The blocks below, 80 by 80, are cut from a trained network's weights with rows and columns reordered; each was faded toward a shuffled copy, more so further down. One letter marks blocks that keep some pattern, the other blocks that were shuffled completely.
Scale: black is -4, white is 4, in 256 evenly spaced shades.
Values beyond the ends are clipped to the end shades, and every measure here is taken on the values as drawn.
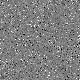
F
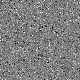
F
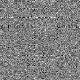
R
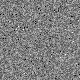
F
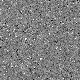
F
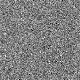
R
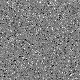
F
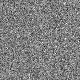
F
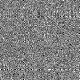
R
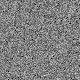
F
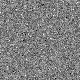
F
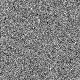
F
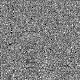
R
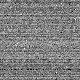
R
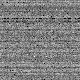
R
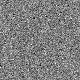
F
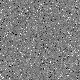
F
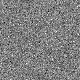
F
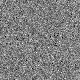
F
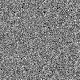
R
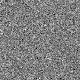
R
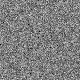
F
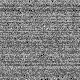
R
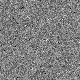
F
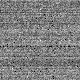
R
